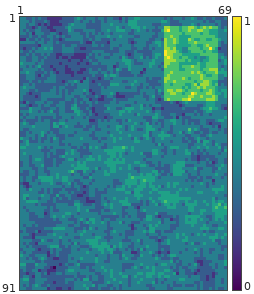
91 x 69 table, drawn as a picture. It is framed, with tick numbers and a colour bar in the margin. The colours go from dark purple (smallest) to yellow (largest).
Grain: blotchy. Ninth with the highest average: top right. Mirror symmetry: none. Odd patch: higher, in the top right. Ninth with the lowest average: top left.
